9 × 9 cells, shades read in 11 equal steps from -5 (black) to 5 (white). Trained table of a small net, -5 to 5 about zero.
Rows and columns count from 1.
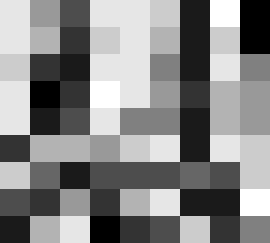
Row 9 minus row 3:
-7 5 8 -9 -7 -2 7 -7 0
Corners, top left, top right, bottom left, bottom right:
4 -5 -4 0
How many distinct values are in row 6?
6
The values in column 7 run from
-4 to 3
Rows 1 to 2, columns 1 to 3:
4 1 -2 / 4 2 -3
